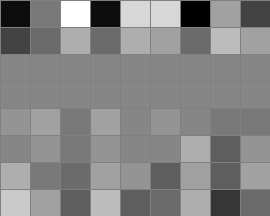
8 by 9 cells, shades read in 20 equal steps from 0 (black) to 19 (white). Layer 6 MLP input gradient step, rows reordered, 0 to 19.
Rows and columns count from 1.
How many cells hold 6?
0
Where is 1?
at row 1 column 1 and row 1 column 4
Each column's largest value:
15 12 19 14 16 16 13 14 12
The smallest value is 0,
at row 1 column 7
